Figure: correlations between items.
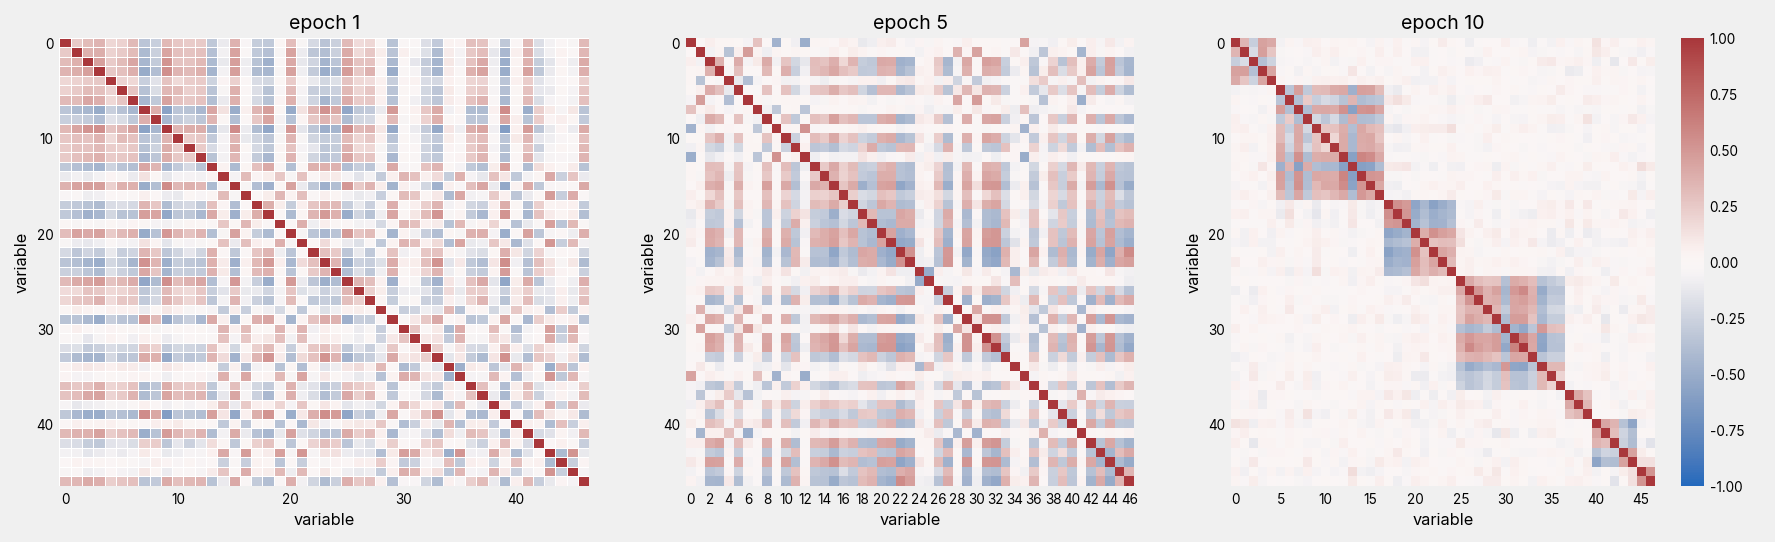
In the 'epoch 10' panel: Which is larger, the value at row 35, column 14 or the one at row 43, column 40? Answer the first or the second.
the first
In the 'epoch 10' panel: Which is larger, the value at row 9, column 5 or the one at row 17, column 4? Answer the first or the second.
the first
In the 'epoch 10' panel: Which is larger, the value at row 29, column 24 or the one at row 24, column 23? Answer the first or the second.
the second
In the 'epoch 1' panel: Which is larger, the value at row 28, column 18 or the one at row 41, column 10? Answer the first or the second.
the second
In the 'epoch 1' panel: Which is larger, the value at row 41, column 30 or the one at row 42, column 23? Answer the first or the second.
the second
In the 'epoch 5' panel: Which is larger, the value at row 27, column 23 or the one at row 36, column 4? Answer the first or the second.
the first
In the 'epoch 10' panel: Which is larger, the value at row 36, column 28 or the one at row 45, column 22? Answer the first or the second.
the second
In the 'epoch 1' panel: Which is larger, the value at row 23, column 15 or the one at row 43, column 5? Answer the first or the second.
the second
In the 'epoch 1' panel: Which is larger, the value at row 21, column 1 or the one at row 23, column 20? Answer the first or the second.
the first
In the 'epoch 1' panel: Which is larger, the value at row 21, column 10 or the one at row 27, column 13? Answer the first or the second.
the first
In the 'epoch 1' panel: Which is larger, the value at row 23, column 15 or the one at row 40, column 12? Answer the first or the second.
the second
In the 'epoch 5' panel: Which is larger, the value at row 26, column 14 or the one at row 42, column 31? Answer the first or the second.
the second
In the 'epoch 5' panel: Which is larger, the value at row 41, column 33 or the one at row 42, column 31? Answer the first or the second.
the second
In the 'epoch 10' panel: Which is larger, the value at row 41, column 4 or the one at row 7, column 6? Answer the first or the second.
the first
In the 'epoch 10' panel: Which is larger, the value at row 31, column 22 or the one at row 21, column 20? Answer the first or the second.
the second
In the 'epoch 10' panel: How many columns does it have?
47
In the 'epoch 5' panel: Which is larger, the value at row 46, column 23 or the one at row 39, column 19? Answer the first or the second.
the first
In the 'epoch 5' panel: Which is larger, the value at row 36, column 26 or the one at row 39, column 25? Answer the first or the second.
the second
